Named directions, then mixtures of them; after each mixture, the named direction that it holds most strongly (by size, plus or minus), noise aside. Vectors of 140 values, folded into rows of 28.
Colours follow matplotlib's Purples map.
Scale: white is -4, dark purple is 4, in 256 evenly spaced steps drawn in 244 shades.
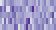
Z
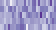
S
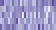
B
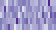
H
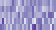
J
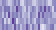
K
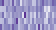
B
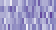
S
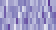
H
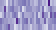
H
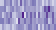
B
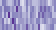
K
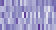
B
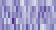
K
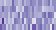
J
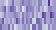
H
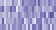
J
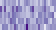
Z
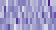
H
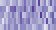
S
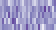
K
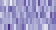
S
